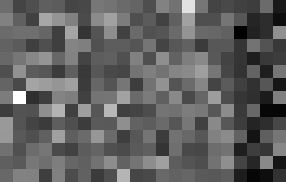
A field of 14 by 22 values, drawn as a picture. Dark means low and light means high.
The halves do not mirror each other. A vertical seam about 80% of the way across splits the table, and the left part is higher. No regular stripes run through it. No single row or column stands out from its neighbours.
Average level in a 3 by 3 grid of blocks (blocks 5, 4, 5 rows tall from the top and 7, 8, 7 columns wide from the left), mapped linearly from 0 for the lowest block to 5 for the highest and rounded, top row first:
450 / 551 / 441
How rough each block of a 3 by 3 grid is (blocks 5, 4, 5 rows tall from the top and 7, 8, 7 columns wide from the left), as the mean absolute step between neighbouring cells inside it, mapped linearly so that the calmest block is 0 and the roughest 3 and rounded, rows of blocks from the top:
1 0 1 / 3 1 2 / 0 1 1
